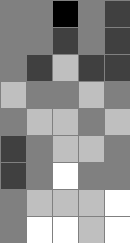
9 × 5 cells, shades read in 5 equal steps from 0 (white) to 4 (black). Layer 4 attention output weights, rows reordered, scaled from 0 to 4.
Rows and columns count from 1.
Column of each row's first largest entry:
3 3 2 2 1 1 1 1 1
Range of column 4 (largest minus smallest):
2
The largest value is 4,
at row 1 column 3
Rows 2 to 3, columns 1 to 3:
2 2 3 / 2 3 1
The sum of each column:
19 15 13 15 16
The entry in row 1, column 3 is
4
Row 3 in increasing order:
1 2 3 3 3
